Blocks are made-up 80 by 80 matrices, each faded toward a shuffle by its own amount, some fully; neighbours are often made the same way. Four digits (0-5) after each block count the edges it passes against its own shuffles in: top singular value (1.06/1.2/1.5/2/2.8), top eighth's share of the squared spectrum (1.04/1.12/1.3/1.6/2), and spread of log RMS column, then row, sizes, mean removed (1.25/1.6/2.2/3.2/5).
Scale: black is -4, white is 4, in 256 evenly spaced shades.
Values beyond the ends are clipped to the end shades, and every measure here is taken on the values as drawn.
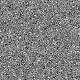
3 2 0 0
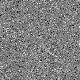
2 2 0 0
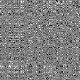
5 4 2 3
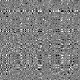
5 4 3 3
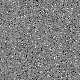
0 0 0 0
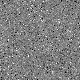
0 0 0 0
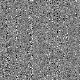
1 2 3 0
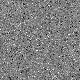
0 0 0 0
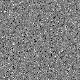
1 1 1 0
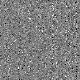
1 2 3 0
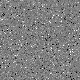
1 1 0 0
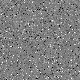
2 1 0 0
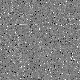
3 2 0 0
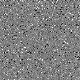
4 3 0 2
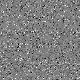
3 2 0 1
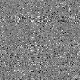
4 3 1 2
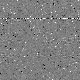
4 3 0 1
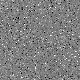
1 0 0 0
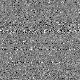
2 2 0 3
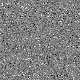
1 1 0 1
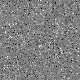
3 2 0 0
